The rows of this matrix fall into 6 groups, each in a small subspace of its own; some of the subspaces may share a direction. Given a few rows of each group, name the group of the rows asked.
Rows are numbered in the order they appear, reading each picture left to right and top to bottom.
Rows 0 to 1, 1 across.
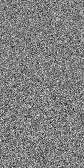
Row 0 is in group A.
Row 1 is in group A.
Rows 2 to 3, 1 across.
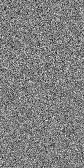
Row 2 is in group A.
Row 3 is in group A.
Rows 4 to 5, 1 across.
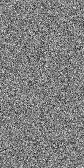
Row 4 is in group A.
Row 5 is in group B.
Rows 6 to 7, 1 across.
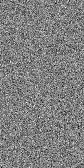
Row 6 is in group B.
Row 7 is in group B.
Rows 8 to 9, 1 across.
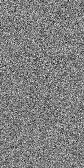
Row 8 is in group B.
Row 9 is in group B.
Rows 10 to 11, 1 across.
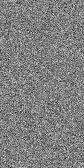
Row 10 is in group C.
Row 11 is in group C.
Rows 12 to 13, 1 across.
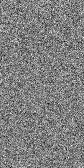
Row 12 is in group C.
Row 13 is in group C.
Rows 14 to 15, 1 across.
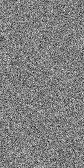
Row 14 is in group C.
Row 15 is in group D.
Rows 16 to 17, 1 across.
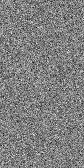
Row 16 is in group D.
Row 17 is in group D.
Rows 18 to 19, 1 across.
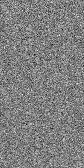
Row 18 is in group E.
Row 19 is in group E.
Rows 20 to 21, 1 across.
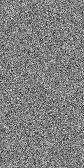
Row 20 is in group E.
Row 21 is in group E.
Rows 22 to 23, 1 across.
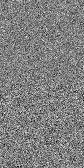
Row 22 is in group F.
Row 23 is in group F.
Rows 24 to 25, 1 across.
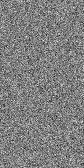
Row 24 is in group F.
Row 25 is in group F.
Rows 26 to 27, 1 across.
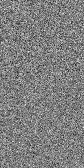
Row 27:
C
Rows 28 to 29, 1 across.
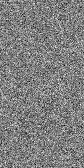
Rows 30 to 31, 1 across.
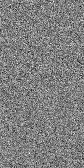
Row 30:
B
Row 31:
E
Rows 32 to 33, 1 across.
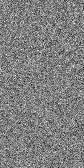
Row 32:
F
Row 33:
C
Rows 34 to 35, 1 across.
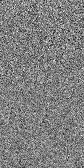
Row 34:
E
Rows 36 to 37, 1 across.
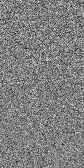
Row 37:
E
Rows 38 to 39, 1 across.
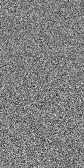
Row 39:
D
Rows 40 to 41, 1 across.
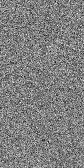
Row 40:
B
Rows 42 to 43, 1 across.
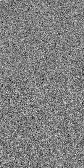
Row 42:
E
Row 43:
D
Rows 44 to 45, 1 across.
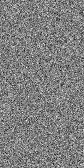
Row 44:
A
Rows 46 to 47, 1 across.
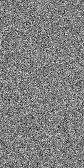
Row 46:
B
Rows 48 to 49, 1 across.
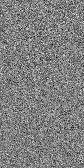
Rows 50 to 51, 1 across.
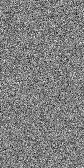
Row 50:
F
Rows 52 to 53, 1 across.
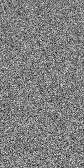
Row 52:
A
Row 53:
F
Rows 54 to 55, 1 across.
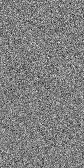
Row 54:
D
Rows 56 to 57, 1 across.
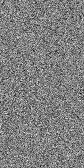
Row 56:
D
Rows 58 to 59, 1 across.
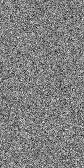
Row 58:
D
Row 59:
C
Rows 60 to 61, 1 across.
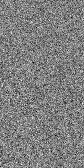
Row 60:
D
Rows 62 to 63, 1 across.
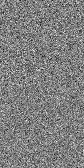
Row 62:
D
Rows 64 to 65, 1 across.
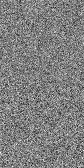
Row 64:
C
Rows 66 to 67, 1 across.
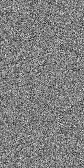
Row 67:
B
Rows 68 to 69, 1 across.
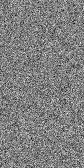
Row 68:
F
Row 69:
C
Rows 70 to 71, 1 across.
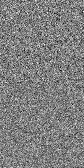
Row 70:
A
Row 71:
F
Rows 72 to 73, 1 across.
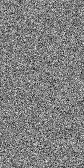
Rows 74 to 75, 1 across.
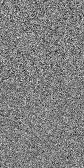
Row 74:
D
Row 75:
C
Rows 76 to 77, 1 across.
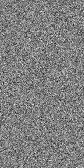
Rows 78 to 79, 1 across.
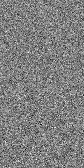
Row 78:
E
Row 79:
A
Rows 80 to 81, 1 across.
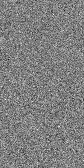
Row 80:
C
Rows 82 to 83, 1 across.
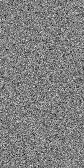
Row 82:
E
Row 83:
D
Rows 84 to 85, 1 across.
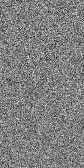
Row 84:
E
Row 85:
C
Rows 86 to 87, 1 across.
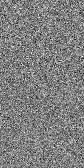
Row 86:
A
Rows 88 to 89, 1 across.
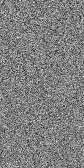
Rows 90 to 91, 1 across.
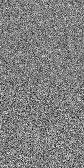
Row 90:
D
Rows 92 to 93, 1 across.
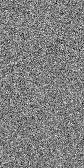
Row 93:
D
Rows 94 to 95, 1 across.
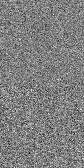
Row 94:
C
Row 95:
E
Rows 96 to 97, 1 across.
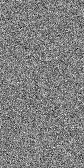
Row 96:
F
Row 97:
B
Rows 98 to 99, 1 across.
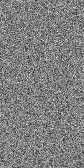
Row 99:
E
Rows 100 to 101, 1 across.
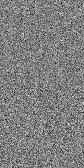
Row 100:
B
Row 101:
E
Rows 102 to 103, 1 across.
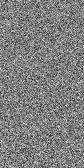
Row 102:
F
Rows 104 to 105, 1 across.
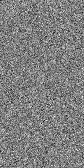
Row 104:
E
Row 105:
E
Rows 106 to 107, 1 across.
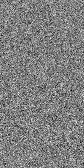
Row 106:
A
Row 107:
F
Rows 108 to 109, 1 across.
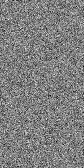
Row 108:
F
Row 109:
E
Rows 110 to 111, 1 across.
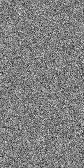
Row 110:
A
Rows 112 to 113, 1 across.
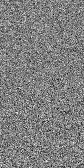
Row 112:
C
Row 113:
B
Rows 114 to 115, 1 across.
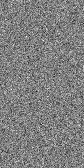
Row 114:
F
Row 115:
A
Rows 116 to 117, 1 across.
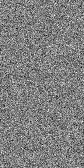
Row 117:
F
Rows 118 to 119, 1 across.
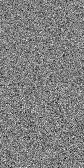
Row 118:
E
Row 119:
C
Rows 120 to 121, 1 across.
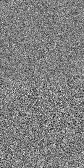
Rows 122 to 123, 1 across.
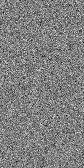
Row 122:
D
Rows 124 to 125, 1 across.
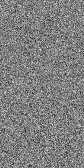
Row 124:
C
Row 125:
A
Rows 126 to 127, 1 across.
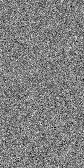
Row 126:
F
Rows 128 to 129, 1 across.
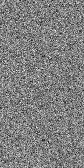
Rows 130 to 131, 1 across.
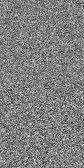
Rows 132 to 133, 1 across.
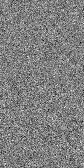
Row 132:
F
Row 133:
F
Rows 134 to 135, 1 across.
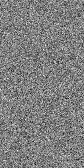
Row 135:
C
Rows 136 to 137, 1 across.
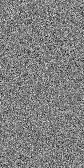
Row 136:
E
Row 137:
B
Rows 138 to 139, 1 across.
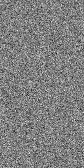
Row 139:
E
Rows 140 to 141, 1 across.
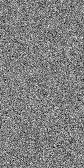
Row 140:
F
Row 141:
B
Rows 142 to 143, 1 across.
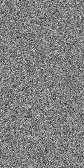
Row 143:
A
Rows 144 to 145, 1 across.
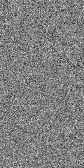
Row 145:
F
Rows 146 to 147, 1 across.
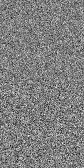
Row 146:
A
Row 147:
B
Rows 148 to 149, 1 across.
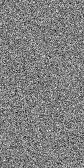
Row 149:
C
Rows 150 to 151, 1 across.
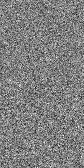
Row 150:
E
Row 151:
C
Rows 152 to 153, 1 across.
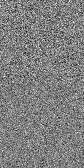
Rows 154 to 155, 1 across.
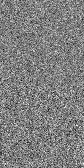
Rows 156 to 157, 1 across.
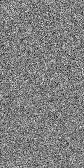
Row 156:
E
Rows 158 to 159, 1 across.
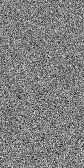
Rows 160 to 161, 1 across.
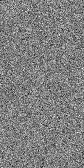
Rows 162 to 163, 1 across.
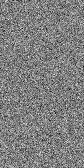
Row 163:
D
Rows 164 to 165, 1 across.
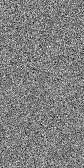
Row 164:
C
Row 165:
A
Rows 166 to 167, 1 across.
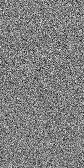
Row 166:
D
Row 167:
E
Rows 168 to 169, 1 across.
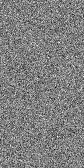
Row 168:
D
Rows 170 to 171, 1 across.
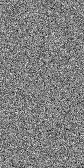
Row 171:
C
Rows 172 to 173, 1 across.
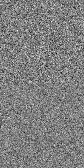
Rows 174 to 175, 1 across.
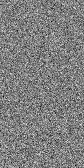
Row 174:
A
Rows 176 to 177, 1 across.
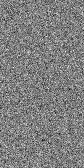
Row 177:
D
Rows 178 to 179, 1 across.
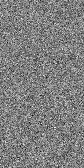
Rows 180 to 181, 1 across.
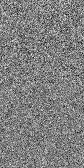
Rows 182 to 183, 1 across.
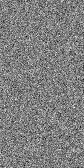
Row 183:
F
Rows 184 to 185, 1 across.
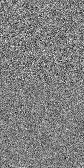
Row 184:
A
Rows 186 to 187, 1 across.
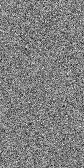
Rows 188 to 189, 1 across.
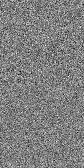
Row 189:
A
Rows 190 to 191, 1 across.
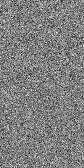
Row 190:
F
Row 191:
E
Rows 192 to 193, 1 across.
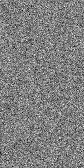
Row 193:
F
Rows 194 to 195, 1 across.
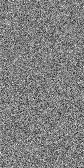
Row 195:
F
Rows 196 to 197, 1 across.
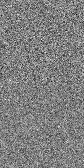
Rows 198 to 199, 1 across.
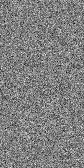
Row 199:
C
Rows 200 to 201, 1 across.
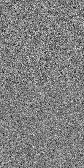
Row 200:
A
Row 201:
D
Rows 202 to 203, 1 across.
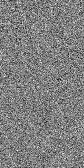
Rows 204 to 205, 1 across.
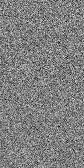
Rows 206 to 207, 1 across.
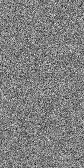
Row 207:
C
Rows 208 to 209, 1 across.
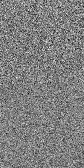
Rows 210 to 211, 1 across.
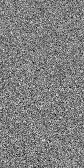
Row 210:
D
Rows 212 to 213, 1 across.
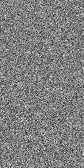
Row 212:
E
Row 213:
A
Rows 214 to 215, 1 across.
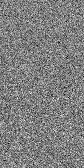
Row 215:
C
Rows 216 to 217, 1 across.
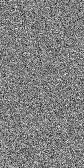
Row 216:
C
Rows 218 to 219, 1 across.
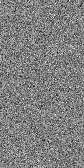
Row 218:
B
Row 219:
D
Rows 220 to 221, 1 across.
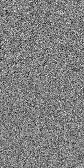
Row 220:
B
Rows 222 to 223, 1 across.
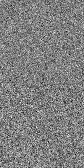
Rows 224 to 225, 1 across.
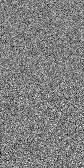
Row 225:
F
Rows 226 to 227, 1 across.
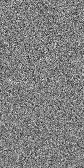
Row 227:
B
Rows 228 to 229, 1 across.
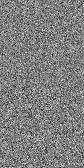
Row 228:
B
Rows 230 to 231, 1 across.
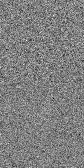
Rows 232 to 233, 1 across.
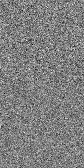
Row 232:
E
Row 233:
B
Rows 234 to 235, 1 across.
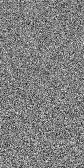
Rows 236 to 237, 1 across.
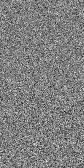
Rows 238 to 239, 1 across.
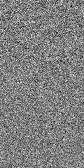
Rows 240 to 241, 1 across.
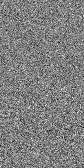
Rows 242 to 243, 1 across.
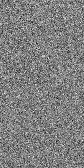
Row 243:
A
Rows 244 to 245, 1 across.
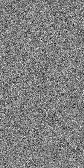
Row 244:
A
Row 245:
F
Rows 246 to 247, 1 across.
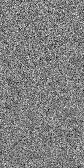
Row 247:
F
